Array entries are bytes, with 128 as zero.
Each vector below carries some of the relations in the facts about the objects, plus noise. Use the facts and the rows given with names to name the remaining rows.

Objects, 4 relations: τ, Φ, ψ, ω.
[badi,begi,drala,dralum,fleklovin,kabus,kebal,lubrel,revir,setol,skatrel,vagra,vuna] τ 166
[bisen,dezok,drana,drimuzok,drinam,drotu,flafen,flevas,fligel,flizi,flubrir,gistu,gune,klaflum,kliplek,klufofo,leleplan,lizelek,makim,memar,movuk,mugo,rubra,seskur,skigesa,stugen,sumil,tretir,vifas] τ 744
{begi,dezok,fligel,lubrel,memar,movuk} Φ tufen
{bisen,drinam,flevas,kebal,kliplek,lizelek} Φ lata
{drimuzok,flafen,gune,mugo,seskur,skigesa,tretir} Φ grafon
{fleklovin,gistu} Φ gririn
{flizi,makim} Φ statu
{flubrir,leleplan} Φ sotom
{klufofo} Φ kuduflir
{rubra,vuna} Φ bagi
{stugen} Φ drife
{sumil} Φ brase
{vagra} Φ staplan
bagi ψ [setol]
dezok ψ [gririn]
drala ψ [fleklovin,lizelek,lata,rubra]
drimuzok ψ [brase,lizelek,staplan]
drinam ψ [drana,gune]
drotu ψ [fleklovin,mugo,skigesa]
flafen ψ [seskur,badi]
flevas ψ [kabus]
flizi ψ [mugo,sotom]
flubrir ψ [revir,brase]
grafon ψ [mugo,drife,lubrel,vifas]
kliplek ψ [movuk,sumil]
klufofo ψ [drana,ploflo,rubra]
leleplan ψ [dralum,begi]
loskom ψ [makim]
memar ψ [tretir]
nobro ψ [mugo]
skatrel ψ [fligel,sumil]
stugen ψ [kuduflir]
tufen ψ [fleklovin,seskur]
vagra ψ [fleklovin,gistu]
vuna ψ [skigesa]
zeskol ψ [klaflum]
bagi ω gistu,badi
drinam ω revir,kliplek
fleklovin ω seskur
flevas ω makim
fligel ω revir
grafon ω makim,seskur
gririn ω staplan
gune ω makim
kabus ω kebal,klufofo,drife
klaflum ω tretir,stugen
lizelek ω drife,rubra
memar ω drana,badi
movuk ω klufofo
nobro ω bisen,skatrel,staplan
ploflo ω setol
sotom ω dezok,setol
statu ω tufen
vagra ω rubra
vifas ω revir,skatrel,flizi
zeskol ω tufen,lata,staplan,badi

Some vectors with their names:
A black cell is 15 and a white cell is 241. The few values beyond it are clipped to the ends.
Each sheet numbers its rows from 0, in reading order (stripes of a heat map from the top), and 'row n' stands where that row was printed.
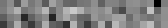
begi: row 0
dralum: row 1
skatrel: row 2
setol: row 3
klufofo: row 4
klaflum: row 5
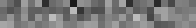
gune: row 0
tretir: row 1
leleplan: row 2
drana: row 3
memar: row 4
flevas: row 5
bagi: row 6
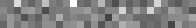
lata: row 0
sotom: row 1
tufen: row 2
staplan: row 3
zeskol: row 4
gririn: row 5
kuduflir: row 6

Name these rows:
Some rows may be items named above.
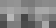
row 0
revir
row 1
kebal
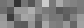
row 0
flevas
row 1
grafon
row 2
seskur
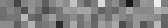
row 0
makim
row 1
vifas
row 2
badi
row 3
nobro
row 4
kliplek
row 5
vagra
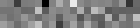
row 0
bisen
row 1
klaflum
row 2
fleklovin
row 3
dezok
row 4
tretir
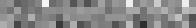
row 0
flubrir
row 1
tufen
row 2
setol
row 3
loskom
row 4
vagra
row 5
badi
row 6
drala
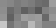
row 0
flizi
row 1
drinam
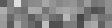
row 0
grafon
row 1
lubrel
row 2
revir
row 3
rubra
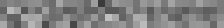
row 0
dezok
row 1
drimuzok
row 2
lizelek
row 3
memar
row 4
flafen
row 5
drotu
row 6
skigesa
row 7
gistu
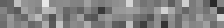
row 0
ploflo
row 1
drala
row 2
flizi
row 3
mugo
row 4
vuna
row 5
kabus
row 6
nobro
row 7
stugen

